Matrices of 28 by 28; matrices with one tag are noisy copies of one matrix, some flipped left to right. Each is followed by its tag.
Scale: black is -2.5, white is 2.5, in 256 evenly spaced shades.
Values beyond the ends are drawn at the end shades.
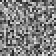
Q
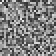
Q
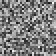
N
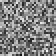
N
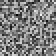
Q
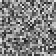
N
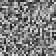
Q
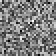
N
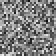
N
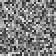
N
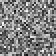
N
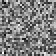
N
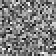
N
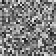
N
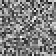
N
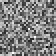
N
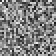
Q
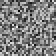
Q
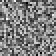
Q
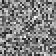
N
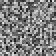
Q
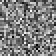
Q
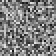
Q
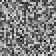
Q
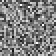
Q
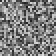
Q
